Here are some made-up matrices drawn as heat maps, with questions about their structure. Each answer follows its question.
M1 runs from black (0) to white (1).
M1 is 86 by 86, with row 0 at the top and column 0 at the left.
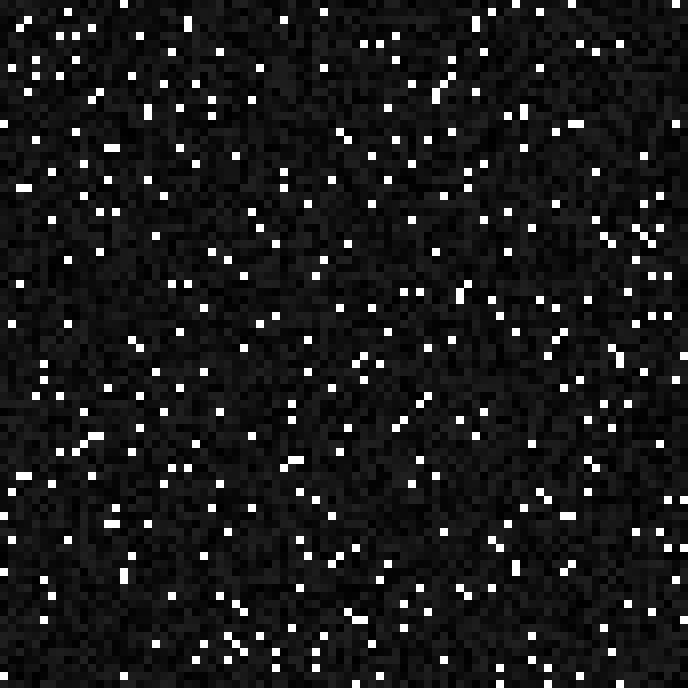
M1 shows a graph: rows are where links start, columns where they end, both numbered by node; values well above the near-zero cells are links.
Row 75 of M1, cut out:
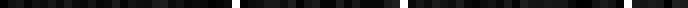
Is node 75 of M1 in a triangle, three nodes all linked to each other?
yes
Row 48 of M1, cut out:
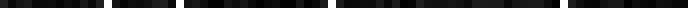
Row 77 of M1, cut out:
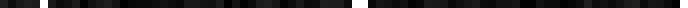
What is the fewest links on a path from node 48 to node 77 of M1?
6
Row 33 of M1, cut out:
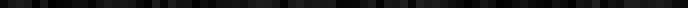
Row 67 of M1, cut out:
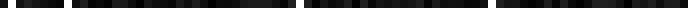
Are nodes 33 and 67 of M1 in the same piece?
no
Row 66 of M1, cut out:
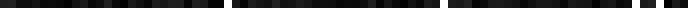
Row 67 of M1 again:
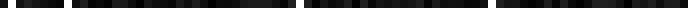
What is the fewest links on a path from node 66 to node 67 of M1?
4
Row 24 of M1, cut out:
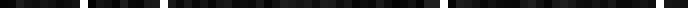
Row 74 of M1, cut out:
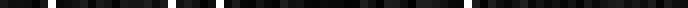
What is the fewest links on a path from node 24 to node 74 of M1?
4
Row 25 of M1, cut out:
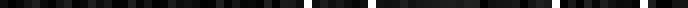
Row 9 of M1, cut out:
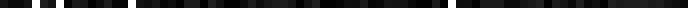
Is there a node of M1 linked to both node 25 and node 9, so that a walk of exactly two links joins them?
no
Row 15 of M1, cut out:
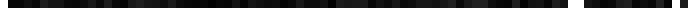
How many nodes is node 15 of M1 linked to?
4
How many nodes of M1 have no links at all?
1
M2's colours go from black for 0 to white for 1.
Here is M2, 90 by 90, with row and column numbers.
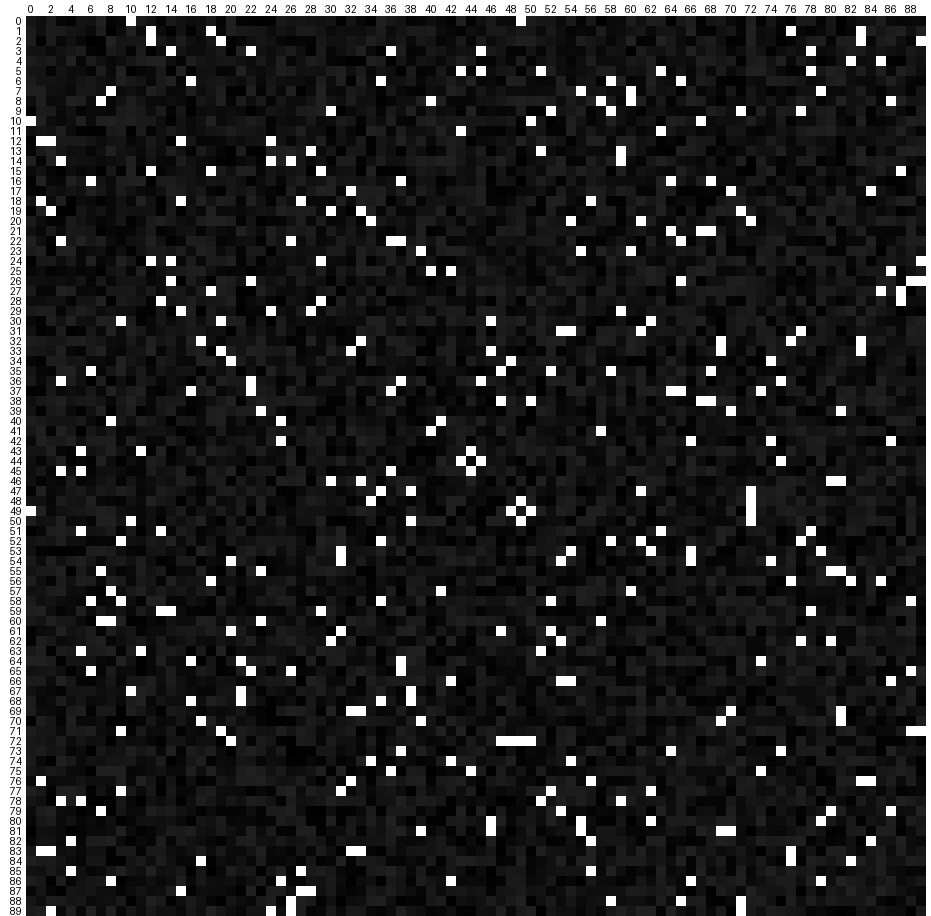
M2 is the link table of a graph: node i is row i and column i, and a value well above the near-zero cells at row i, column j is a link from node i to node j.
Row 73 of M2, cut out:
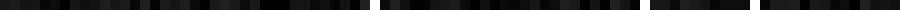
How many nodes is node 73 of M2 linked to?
3
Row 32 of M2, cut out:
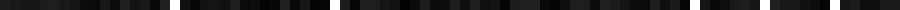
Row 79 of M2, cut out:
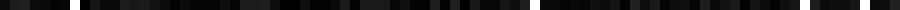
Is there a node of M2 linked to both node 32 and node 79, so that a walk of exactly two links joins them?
no
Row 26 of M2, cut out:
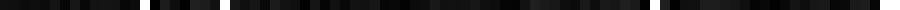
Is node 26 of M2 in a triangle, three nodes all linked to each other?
yes
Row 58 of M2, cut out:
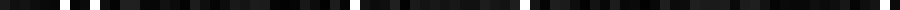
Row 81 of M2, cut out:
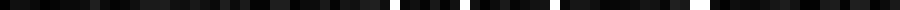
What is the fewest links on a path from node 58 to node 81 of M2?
4
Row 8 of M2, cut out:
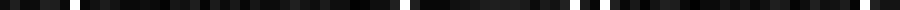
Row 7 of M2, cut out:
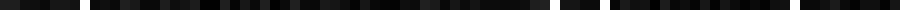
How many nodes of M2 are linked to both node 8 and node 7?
1
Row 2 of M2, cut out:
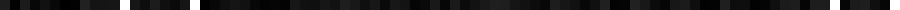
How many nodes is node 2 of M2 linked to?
4
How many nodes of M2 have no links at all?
0
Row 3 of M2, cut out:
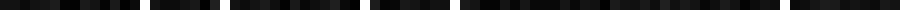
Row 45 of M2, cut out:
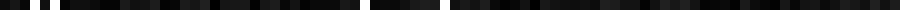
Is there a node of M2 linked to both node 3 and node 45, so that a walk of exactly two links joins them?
yes
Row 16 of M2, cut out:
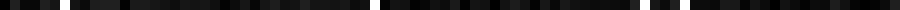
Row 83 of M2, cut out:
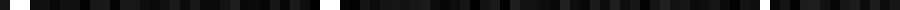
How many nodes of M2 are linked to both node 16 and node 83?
0
